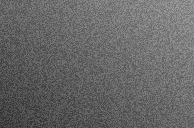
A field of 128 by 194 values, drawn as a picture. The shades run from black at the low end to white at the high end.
Mirror symmetry: none. Average level on the scale: 40%. Slope: up to the top right. Ninth with the lowest average: bottom left.
